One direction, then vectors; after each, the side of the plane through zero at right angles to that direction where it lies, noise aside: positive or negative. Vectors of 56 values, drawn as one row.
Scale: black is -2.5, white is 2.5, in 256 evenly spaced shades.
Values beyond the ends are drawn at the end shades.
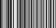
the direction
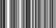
negative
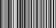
positive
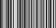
positive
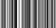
negative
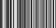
positive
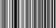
negative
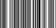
negative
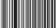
negative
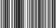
negative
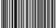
negative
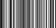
positive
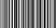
negative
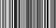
negative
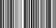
positive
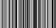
negative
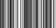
positive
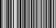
positive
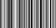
positive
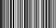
positive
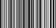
positive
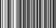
positive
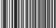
negative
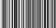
negative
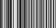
positive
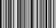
positive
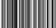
negative
